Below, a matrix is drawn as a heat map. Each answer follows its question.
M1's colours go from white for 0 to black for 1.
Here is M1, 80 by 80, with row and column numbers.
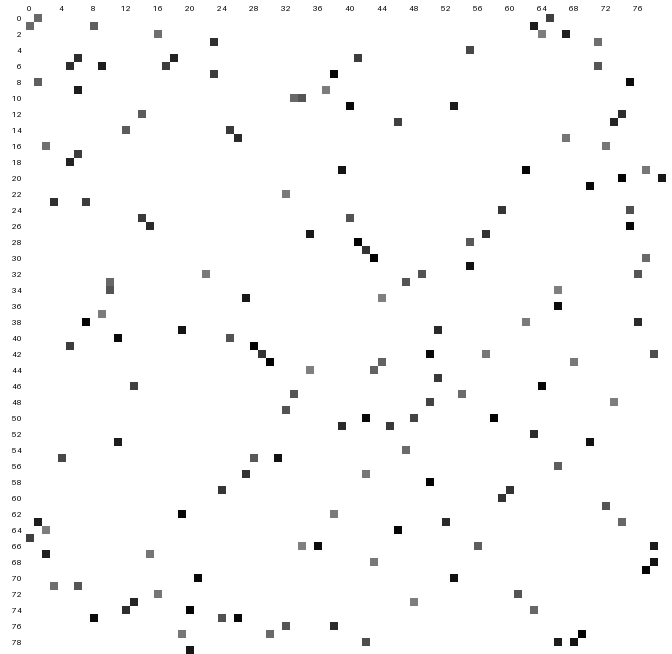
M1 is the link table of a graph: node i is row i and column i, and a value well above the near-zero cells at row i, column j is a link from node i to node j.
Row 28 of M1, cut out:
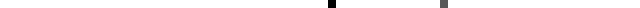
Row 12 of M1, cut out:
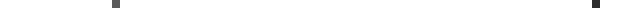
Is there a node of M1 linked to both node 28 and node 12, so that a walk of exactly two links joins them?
no
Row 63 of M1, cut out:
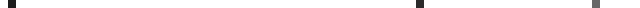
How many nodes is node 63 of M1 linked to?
3
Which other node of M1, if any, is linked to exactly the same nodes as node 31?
node 4
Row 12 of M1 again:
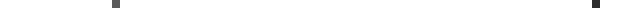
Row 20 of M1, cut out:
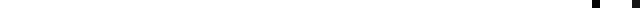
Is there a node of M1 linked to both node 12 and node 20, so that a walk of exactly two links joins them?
yes
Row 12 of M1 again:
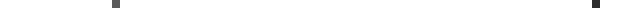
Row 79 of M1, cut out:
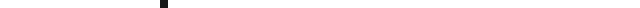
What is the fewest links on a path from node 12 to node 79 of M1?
3
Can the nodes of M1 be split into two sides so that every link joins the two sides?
yes
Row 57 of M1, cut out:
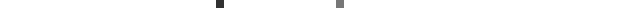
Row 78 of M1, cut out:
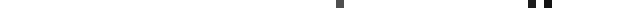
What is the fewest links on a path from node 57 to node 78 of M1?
2
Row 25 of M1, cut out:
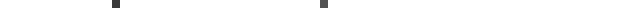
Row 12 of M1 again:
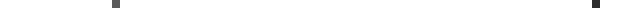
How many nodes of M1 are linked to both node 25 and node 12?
1
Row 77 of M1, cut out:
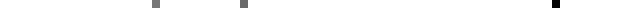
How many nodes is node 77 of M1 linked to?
3
